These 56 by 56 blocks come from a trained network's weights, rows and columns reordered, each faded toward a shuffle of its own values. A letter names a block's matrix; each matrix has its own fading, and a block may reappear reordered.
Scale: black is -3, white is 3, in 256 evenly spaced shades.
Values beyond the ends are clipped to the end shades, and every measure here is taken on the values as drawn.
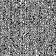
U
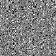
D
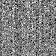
U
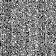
U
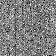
U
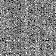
U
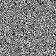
D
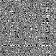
D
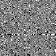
D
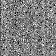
U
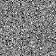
D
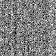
U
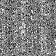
U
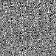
D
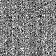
U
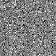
D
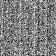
U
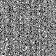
U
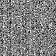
U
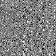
D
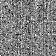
U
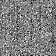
U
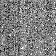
U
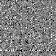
D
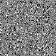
D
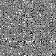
D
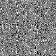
D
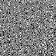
D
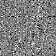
D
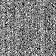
U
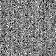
U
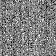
U
